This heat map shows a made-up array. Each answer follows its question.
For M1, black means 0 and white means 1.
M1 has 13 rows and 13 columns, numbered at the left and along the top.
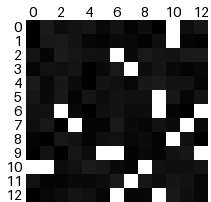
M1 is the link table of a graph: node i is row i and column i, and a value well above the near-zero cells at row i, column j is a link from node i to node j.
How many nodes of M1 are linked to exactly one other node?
7
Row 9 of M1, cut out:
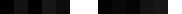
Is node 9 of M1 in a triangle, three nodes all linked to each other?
yes
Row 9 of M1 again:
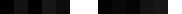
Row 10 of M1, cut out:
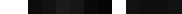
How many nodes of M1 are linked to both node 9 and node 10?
0
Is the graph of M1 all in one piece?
no
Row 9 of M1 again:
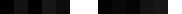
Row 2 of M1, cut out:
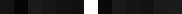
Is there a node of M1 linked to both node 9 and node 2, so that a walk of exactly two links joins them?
yes
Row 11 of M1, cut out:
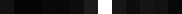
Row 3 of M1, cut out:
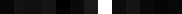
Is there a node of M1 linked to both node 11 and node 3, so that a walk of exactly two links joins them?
yes
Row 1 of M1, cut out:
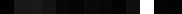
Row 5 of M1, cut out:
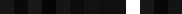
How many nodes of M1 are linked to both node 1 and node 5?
0
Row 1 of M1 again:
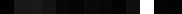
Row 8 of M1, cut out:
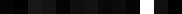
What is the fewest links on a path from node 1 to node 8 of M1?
2
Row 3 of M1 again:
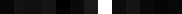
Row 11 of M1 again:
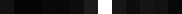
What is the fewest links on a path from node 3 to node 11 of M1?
2
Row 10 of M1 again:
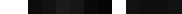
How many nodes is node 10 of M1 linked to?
3
